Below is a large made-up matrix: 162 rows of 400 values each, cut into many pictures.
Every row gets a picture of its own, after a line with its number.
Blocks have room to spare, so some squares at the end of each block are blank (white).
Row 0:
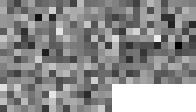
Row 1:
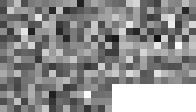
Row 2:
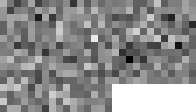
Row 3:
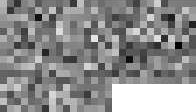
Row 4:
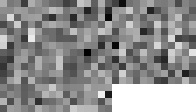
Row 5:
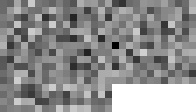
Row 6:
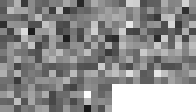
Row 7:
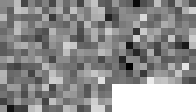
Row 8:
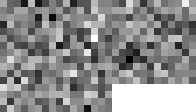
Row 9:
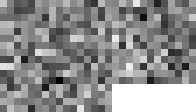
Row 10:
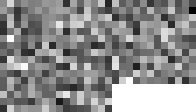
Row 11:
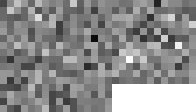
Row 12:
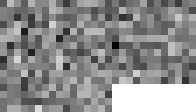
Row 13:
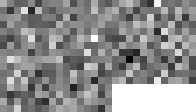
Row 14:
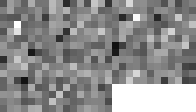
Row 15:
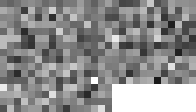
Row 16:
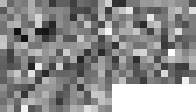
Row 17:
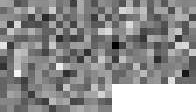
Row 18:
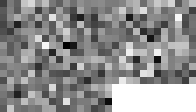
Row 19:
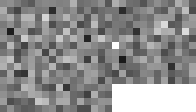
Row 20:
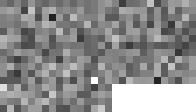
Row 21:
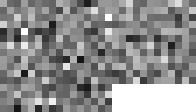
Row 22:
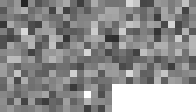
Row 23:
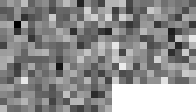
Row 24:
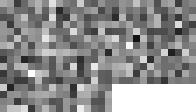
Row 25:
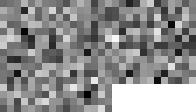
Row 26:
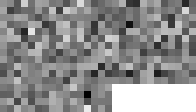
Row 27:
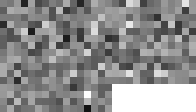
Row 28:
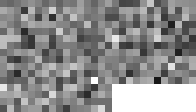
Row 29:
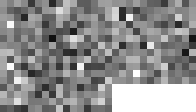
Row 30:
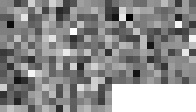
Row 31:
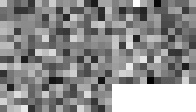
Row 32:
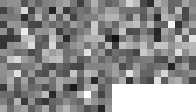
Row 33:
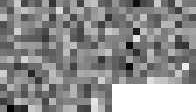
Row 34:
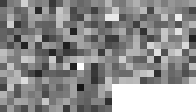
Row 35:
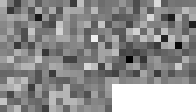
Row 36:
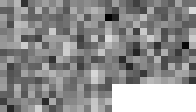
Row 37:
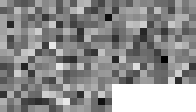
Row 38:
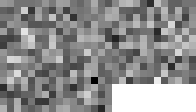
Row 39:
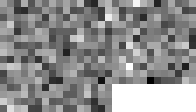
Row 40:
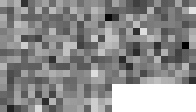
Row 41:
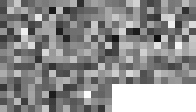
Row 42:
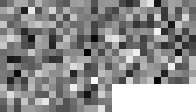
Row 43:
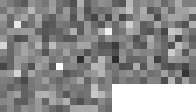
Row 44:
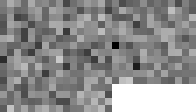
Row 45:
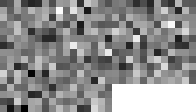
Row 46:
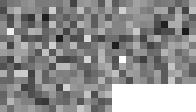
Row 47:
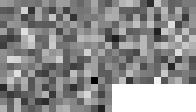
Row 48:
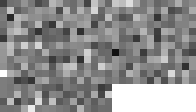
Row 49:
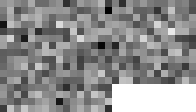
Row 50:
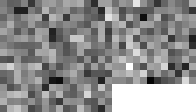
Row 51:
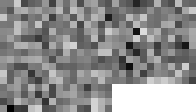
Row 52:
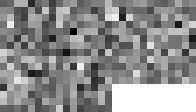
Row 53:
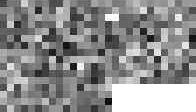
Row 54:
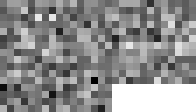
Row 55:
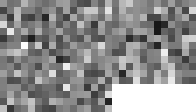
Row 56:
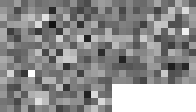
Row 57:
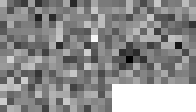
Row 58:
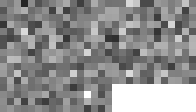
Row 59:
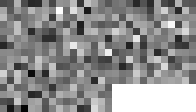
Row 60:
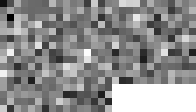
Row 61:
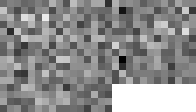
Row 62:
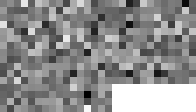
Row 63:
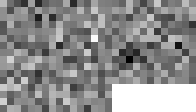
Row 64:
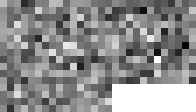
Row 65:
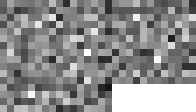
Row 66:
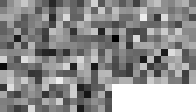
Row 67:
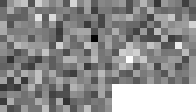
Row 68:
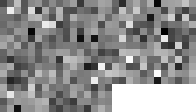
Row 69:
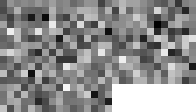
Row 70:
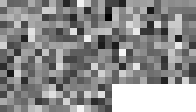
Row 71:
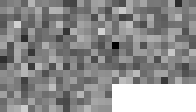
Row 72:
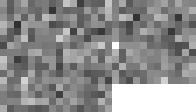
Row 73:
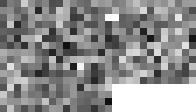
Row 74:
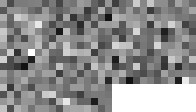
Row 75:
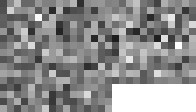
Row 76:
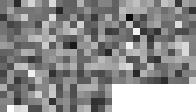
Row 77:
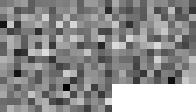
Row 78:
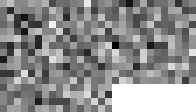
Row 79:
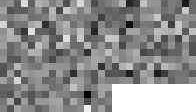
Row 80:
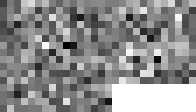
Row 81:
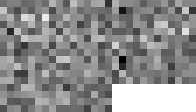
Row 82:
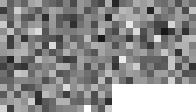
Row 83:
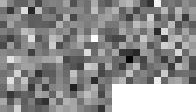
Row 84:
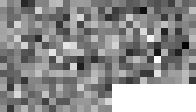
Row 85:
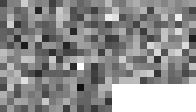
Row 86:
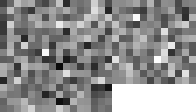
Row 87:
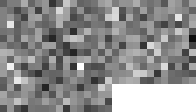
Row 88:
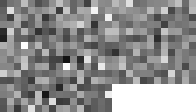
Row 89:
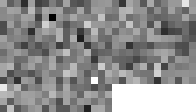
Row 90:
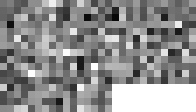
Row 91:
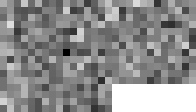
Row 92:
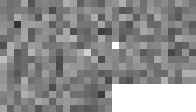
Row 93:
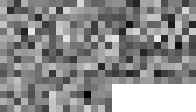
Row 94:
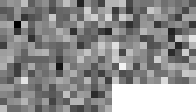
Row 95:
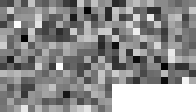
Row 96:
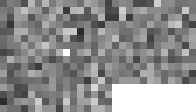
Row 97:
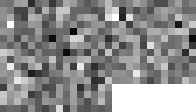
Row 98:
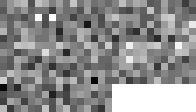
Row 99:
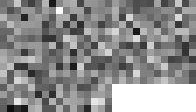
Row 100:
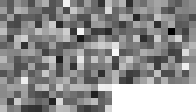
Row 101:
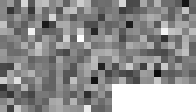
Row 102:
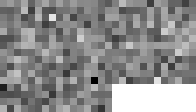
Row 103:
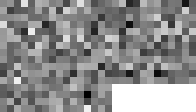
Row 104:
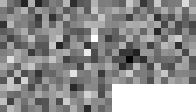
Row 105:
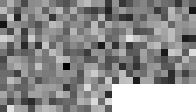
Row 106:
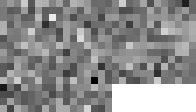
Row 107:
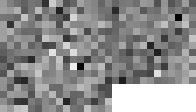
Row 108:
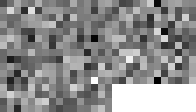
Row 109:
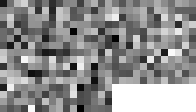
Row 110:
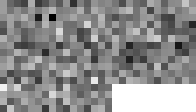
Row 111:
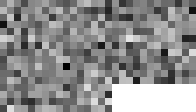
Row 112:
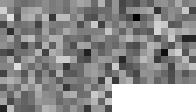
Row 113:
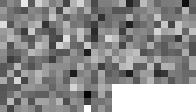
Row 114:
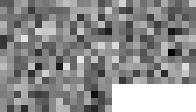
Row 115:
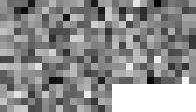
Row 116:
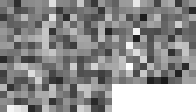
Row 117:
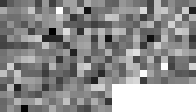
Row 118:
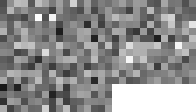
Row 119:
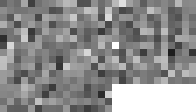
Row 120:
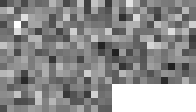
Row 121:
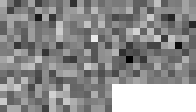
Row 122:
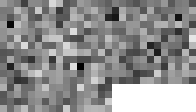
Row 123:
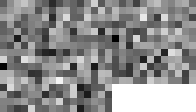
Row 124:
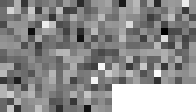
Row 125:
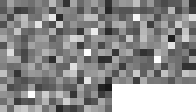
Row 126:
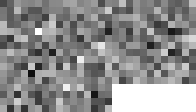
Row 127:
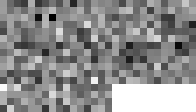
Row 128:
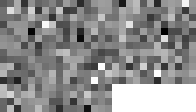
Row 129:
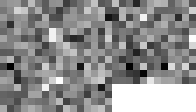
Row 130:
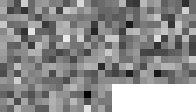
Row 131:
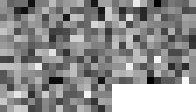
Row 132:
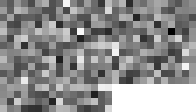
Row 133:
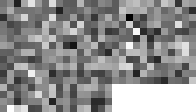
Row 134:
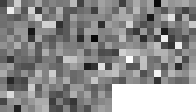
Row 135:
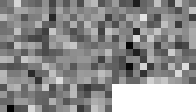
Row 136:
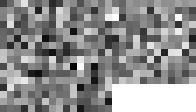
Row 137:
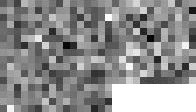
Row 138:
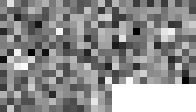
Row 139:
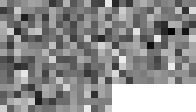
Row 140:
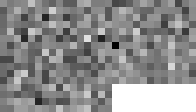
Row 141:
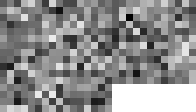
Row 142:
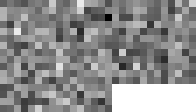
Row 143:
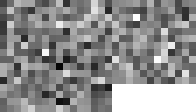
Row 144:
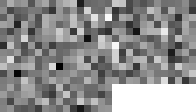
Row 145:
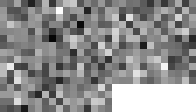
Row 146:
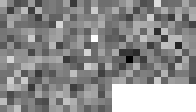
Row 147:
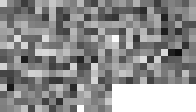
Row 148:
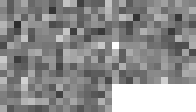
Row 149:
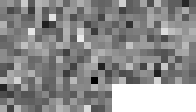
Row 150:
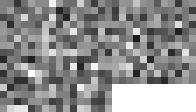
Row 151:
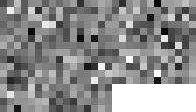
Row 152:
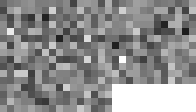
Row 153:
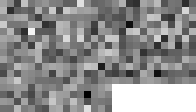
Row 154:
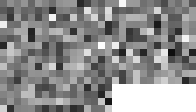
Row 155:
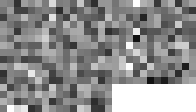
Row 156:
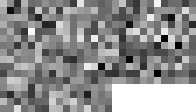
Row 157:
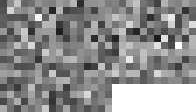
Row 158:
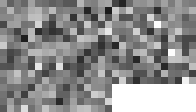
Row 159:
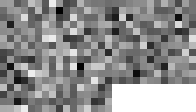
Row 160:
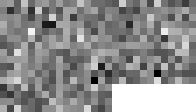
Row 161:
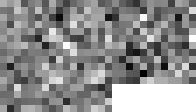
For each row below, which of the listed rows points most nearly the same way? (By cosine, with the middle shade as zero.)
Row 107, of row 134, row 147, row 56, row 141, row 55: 141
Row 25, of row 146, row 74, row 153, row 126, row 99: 153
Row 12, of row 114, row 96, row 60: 96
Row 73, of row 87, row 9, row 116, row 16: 87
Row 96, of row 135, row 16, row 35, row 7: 7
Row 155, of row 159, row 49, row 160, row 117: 159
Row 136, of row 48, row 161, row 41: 41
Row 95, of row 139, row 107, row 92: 139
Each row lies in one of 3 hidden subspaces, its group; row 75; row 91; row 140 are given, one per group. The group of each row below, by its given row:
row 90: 91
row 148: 140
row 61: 140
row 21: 140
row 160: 75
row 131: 91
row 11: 75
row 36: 91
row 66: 91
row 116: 91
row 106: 75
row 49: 140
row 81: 140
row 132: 140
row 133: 91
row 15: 75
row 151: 75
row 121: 75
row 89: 75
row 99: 91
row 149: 75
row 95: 140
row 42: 75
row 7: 91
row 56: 140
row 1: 75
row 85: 91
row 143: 140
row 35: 75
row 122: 91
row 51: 91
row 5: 140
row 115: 91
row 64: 91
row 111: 140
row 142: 140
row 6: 75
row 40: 91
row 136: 91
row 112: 140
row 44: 140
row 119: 140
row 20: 75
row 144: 140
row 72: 140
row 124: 75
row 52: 91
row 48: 140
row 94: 140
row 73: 91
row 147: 91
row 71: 140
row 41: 75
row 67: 75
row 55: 140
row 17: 140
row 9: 91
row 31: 91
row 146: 75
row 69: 140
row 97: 91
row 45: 91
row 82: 140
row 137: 91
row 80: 91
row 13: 75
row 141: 91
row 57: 75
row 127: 75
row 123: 91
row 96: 91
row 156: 75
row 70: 140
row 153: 75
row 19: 140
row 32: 75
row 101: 75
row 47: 75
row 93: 75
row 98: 75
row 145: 91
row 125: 140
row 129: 91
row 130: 75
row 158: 140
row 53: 91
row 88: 140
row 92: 140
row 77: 140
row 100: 140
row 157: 75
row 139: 140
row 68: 75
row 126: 140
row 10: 140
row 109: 91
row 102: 75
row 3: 75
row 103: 75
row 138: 140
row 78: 140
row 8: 75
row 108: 75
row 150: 91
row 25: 75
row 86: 140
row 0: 75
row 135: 91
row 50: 91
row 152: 140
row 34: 91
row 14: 140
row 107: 91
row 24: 91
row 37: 140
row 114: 140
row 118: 75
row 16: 140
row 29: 91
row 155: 91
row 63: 75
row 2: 75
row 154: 140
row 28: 75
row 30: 91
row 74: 140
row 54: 75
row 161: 91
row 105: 140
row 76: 91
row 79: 75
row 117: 91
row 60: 140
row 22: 75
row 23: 140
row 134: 75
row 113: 75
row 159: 91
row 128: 75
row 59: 91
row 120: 140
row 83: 75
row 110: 75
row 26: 75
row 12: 140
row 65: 140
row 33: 91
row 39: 91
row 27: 75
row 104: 75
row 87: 91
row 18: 91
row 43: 140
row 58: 75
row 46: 140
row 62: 75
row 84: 91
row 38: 75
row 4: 140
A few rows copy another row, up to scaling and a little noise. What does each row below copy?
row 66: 123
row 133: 76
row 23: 94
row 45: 59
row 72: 148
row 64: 84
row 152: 46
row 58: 22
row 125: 65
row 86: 143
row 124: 128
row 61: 81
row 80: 18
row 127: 110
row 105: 111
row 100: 132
